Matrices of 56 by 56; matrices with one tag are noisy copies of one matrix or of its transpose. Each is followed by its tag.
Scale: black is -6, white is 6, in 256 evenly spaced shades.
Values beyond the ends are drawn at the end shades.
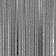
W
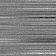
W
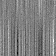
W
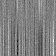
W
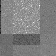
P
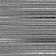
W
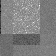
P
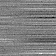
W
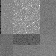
P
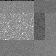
P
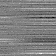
W
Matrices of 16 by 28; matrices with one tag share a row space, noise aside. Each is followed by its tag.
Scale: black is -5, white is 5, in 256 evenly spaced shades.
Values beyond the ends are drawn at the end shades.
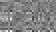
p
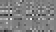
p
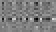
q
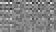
p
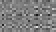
q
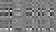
p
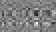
q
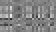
p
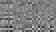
p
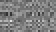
p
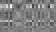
p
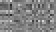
p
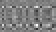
q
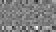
q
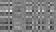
p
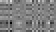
p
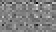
q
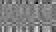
q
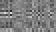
p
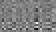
q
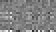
p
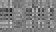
p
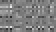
p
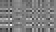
p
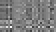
p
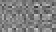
q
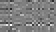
p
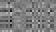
p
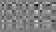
q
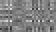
p
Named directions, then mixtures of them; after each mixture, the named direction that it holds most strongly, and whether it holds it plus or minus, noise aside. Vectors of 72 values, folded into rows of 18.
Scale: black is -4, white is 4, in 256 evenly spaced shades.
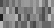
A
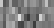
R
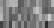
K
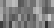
K, plus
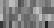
K, plus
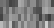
K, minus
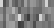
R, plus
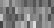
A, minus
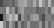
A, plus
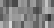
K, minus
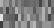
A, minus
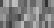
R, minus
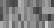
K, minus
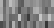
K, plus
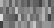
A, minus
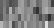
K, minus
